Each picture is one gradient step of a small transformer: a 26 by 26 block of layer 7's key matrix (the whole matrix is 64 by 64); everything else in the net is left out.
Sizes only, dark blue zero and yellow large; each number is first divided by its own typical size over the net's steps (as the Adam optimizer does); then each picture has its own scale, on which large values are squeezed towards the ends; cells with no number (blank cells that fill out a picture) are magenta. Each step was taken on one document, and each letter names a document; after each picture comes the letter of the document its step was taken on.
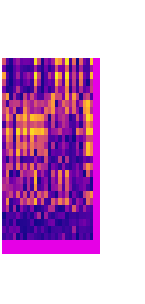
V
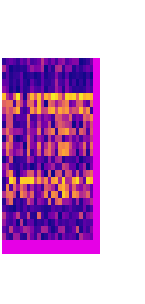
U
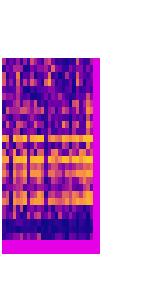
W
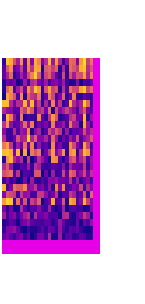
W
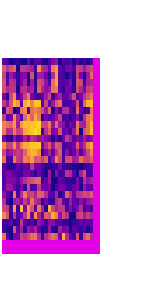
W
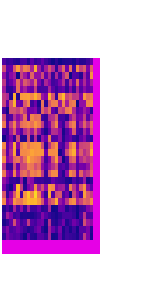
W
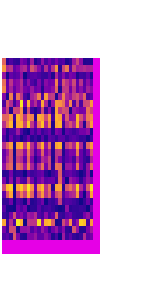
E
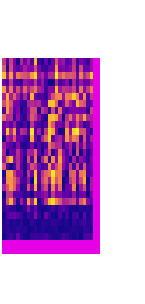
V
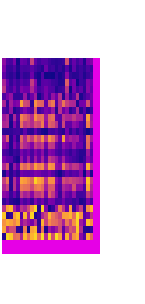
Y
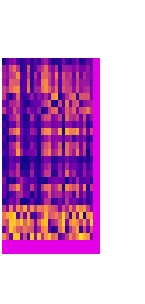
U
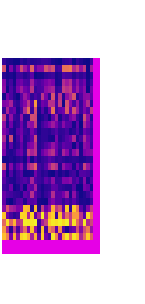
Y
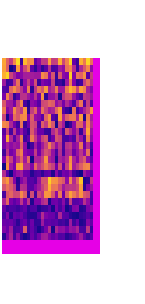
Y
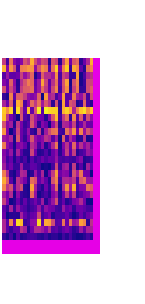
E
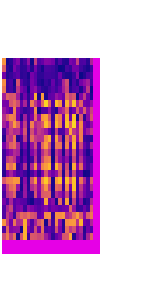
Y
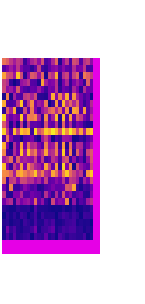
V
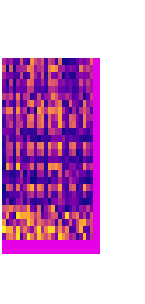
E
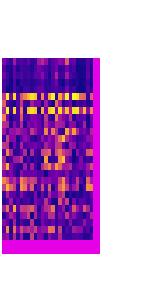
V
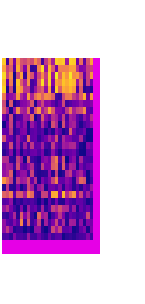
E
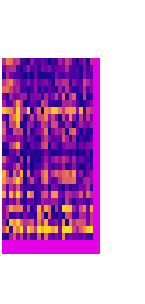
E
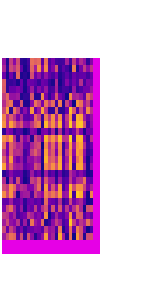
Y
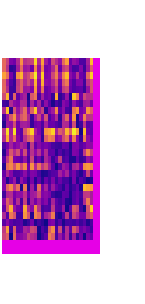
V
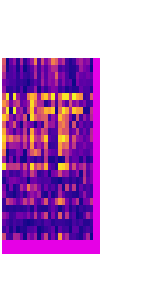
V
